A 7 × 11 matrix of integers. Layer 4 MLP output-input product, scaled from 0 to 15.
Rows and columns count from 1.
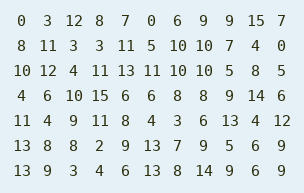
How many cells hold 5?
4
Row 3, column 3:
4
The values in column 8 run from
6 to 14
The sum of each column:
59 53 49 54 60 52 52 66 57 57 48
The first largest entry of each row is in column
10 2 5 4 9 1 8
